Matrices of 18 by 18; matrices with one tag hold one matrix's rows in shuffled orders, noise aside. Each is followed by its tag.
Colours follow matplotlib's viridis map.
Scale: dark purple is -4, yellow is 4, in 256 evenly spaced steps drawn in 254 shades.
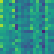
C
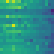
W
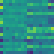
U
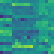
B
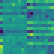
U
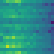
W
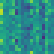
C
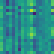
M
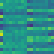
U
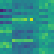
B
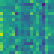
C
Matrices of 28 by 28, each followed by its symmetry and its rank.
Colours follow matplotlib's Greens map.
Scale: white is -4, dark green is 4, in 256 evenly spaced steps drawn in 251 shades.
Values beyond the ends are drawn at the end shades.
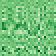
neither, rank five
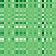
neither, rank one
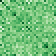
symmetric, rank five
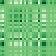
symmetric, rank one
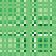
symmetric, rank one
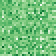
neither, rank five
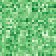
neither, rank five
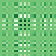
symmetric, rank one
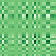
neither, rank one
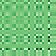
symmetric, rank one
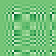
symmetric, rank one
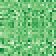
neither, rank five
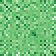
symmetric, rank five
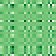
neither, rank one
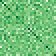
symmetric, rank five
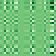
neither, rank one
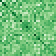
symmetric, rank five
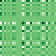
symmetric, rank one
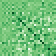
symmetric, rank five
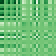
symmetric, rank one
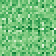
neither, rank five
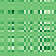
neither, rank one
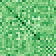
symmetric, rank five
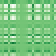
neither, rank one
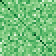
symmetric, rank five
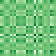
symmetric, rank one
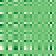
neither, rank one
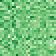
neither, rank five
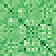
symmetric, rank five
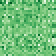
neither, rank five
